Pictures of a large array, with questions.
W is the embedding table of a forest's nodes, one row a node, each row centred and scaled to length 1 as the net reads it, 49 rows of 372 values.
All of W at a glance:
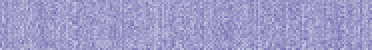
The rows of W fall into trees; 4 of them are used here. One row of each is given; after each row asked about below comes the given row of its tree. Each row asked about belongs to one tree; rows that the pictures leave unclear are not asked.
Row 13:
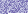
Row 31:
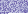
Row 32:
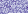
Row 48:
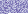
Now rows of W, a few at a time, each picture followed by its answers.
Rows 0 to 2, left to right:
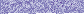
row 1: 48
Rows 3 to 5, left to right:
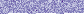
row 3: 32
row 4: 48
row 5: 13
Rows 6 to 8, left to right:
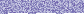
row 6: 13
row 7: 31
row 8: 48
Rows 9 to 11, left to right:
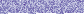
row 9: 48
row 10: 48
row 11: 13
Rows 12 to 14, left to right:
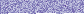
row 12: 31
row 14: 48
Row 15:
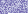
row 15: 13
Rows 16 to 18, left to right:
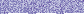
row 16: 31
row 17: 31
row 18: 13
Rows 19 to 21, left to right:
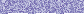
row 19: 13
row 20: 31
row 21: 13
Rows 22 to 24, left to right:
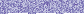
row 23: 31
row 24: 48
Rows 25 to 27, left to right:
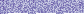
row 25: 31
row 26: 48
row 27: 48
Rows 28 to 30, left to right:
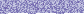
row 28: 48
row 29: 32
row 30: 31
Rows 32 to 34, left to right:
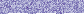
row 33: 31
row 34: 31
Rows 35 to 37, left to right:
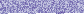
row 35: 48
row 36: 48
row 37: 31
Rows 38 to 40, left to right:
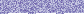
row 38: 31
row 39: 31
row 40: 48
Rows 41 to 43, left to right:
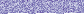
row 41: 13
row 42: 13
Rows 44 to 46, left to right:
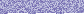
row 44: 13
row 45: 13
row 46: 31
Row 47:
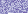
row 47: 13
